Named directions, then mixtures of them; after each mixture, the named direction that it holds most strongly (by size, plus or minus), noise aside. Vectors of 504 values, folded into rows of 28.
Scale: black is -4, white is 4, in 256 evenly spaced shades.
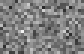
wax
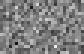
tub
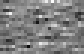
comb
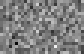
tub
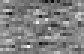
comb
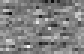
comb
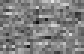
comb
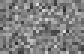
tub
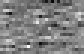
comb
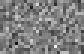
tub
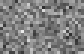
wax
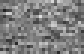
comb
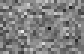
wax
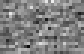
comb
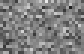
wax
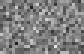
tub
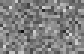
wax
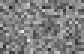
wax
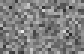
wax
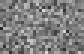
wax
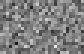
tub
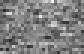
comb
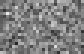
tub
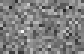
wax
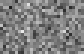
wax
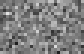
tub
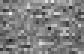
comb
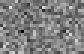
wax
